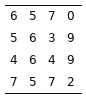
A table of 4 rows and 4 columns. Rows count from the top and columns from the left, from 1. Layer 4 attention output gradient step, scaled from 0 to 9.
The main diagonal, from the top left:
6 6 4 2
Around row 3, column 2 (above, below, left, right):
6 5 4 4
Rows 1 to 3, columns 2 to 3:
5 7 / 6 3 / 6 4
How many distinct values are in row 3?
3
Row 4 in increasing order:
2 5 7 7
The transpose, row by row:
6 5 4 7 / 5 6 6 5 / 7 3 4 7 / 0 9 9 2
